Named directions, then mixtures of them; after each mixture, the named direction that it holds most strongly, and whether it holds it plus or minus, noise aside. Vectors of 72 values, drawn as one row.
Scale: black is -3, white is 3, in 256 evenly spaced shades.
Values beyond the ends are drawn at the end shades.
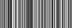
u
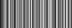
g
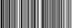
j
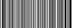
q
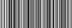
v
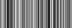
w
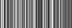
w, plus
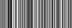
u, plus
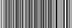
g, minus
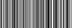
u, minus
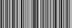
u, minus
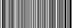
q, plus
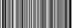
q, plus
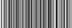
g, minus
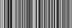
u, plus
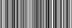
u, minus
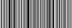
v, plus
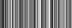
v, minus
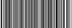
q, minus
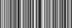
j, minus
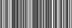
u, minus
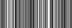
w, minus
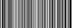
q, plus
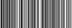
j, plus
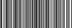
q, minus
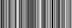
j, plus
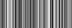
w, minus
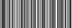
q, plus
